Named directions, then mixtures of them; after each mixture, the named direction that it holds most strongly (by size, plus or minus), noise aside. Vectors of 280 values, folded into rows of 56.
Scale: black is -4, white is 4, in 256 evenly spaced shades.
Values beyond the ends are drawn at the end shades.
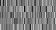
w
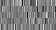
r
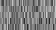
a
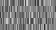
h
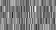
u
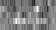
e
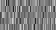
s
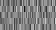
w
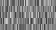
h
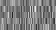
u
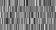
h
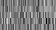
a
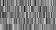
w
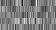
r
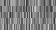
u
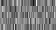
r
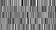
r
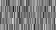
s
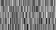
a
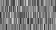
h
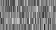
h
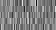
r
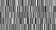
s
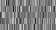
s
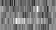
e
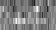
e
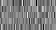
r
